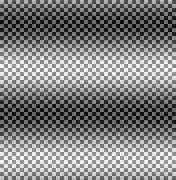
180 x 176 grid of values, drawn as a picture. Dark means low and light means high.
Stripes: horizontal, repeating 2 times. Average level on the scale: 50%. Mirror symmetry: none.
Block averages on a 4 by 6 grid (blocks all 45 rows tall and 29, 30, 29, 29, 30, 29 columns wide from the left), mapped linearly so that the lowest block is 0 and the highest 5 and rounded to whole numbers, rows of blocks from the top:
000000 | 555555 | 000000 | 555555
